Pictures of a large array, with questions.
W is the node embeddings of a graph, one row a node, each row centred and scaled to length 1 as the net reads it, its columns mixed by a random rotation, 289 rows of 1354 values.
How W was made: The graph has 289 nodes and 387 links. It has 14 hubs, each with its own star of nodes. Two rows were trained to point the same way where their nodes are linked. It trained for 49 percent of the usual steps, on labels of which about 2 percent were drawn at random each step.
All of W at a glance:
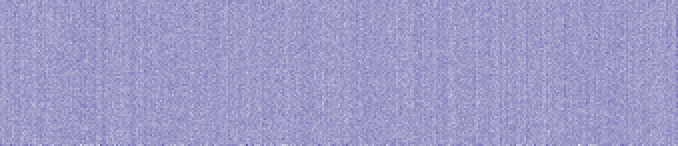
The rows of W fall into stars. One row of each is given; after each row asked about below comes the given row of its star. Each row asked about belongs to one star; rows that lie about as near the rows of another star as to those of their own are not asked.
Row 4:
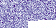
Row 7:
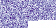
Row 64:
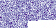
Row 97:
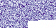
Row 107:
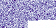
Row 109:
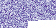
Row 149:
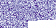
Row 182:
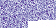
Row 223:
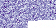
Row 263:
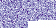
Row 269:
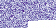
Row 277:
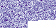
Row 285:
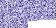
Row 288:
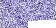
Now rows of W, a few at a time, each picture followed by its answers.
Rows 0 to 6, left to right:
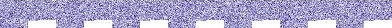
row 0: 107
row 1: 263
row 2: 288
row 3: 4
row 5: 277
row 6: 223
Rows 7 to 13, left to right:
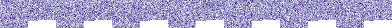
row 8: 97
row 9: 97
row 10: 277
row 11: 263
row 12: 4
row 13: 64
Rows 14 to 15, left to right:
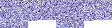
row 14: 285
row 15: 263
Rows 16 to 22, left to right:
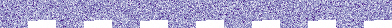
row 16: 182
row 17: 277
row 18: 288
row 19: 149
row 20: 109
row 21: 97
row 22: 223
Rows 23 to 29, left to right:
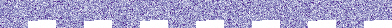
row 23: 107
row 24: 7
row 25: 4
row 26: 288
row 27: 277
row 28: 64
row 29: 223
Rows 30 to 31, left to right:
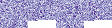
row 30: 64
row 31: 97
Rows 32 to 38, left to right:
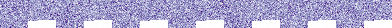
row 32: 223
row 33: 182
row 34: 64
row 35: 109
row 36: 182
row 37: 285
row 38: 288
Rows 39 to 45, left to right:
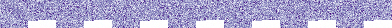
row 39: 288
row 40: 149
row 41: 182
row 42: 107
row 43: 223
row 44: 288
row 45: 64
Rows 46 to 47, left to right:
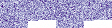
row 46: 4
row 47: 263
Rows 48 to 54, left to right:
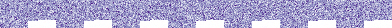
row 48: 288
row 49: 269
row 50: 97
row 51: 4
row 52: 64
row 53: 223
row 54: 269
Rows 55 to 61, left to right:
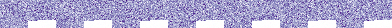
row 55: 288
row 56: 4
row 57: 107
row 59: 107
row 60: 149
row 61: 277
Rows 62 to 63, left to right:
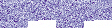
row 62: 4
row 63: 269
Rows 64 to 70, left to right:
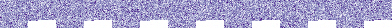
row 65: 149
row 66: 269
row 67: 223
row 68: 107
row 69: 4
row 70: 288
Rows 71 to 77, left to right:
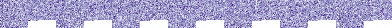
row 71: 4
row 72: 109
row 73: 285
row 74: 223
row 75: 149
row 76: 269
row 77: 182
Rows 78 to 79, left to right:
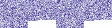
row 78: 97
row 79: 109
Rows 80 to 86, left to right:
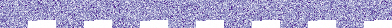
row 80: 277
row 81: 149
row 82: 4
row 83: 223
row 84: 107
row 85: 64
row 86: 97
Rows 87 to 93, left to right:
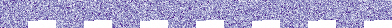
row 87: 107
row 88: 97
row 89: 288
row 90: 7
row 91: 269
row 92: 97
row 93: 7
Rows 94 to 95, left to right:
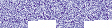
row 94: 4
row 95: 7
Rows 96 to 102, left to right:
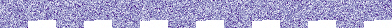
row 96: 288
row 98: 223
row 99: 223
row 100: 4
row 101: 107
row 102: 109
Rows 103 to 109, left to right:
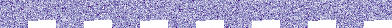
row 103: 7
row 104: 109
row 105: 7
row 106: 109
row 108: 97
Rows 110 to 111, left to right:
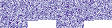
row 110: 182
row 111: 269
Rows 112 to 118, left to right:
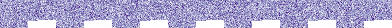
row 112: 64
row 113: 223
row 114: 109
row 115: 4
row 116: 263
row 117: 7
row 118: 107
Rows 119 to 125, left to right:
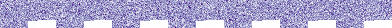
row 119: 64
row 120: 269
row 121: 269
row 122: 263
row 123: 277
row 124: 277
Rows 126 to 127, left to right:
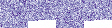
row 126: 288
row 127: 7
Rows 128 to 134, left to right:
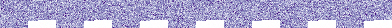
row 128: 288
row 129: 97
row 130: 269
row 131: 4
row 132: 288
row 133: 4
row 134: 109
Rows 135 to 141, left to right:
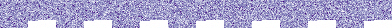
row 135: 269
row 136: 64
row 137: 182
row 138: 149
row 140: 223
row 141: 7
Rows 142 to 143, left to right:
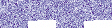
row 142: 7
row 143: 285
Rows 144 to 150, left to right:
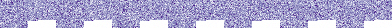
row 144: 263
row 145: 182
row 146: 182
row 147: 107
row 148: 277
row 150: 97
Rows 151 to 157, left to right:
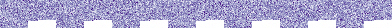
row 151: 288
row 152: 182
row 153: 263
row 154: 285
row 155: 182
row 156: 97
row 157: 277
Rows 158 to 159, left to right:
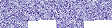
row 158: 149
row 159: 288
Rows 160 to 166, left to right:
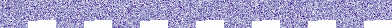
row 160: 109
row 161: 109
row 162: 223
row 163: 107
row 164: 149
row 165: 263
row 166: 223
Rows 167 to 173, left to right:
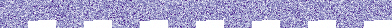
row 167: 109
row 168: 182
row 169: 263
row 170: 97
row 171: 285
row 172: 288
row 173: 269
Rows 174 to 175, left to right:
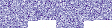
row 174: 285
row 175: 223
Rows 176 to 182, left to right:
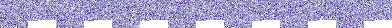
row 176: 7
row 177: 277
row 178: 223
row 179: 263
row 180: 149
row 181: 285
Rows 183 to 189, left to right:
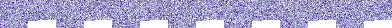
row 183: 97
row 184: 277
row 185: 7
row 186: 109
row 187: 269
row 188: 4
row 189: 109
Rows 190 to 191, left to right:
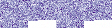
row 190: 288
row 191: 288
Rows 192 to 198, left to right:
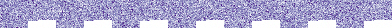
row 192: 182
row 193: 7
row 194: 64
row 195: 107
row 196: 288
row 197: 4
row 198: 263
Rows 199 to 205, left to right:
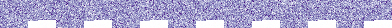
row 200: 7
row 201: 285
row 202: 288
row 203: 285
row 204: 64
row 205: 97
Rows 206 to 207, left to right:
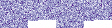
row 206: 7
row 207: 285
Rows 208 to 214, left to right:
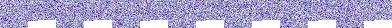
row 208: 277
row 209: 64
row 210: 149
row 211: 223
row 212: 223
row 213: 277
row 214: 182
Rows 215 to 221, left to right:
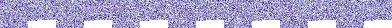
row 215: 64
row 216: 269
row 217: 182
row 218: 288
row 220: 7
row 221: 269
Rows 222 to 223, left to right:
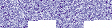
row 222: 277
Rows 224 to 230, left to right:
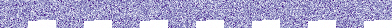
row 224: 269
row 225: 4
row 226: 4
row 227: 107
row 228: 97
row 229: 4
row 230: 182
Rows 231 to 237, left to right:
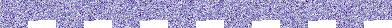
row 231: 277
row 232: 97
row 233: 263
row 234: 109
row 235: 269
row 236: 7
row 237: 285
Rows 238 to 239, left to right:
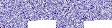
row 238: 285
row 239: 107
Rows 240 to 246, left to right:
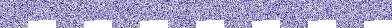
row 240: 4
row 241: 107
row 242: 223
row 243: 263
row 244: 109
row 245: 7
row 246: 285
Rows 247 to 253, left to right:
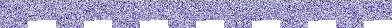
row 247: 223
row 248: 109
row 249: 7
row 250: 288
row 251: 107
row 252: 4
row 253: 288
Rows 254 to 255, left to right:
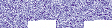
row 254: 107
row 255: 269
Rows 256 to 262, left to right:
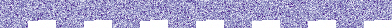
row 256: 263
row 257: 269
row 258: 109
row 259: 288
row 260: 223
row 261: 263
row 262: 223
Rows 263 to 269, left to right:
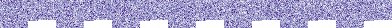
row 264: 269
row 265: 107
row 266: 149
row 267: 285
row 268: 107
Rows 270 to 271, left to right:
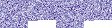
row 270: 277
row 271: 223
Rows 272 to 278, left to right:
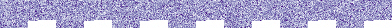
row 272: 269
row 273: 285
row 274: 263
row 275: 109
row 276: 182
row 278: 4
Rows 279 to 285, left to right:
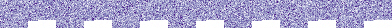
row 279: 269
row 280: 107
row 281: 285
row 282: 7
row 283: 182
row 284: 109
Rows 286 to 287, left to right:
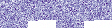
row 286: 4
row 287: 223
